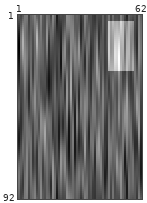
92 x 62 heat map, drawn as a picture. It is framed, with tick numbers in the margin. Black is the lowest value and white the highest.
Grain: streaks running down. Odd patch: higher, in the top right. Ninth with the highest average: top right.
